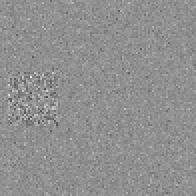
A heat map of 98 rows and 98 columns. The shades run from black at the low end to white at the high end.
No single row or column stands out from its neighbours. In the middle left lies a patch that is rougher than the rest. There is no overall slope. There are no regular stripes. Neither half mirrors the other. The middle left is the roughest part. A few values lie far out on both sides of the bulk.
